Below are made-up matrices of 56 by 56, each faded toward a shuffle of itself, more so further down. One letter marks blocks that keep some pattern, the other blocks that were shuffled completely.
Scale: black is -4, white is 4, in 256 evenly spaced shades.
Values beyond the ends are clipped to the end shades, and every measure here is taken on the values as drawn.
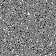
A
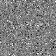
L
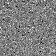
A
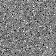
A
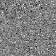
L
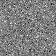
A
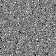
A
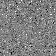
A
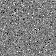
A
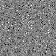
L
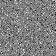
A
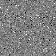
L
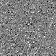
L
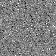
A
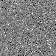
A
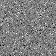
A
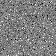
A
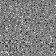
L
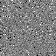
L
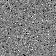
A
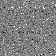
L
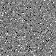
L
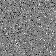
A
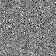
L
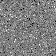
A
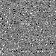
L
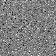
L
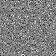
L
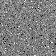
A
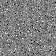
A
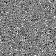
L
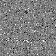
L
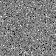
A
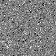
L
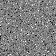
A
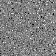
L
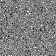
L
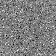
L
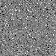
L
